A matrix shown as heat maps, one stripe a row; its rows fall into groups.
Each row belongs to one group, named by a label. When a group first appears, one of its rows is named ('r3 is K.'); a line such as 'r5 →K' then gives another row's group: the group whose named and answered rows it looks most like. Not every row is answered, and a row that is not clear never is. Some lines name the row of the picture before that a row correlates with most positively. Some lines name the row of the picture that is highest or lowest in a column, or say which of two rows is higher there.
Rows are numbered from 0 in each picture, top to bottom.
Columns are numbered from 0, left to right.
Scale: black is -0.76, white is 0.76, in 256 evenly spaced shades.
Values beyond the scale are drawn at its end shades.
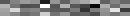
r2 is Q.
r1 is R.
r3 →R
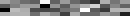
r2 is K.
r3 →Q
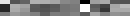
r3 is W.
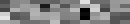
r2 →W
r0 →K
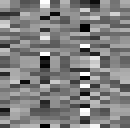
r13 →R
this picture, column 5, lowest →3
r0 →R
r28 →K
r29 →Q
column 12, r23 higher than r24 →Yes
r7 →W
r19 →W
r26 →W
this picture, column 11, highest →3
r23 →W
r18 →K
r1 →R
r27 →K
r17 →W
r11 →K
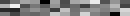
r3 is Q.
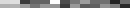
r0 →Q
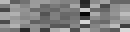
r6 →Q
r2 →K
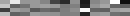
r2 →K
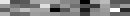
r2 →Q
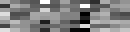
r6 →K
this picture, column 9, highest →5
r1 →K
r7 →W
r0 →R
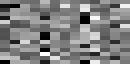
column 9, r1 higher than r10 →Yes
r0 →R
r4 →W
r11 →W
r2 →K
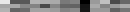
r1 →W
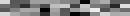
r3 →W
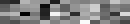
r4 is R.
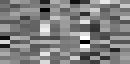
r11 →K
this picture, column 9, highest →2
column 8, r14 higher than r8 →No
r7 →R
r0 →W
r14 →W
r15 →R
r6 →R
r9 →K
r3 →W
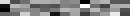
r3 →Q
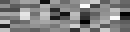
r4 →Q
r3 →Q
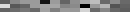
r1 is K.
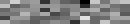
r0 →W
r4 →K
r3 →Q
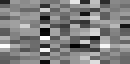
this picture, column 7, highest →0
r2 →R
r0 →W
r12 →R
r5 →W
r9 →R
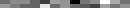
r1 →R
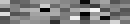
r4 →W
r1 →R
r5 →Q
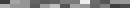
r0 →K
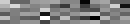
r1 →Q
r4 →R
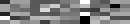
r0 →K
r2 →R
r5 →W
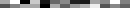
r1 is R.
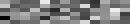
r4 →W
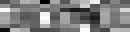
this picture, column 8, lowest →2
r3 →R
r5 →R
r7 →K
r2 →W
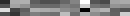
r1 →K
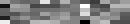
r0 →R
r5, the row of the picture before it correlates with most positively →2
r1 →K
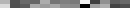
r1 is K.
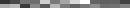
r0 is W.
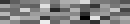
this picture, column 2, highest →2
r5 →R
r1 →R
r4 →W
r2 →Q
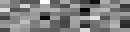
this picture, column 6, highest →0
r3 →W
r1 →Q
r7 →K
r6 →Q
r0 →R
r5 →Q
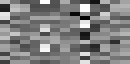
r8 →W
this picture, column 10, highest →3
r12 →R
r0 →R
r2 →K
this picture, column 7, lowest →3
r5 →K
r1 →K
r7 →R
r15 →K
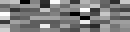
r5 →K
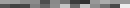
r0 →W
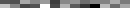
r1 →R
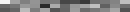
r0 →W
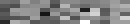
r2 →W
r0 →Q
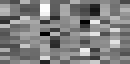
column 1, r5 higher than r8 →Yes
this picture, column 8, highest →12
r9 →Q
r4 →Q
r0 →Q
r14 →R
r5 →W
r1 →R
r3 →R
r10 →Q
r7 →Q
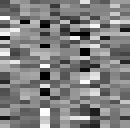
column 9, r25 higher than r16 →Yes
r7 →Q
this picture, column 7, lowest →8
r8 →W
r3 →Q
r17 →W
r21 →R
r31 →R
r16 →R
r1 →Q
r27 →R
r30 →R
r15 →Q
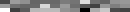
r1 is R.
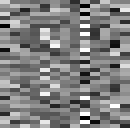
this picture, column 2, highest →31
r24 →K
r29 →W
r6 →K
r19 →R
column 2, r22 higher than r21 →Yes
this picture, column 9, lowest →30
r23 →R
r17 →R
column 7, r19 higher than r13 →No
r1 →W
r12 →K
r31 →Q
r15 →W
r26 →Q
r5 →Q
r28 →K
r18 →W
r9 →R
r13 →Q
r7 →R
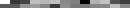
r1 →Q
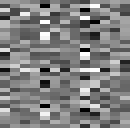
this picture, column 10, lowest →17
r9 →R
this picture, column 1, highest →16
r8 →R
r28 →R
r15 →Q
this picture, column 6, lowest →17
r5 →R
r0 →W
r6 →W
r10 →Q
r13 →K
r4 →K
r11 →K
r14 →K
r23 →K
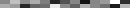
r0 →Q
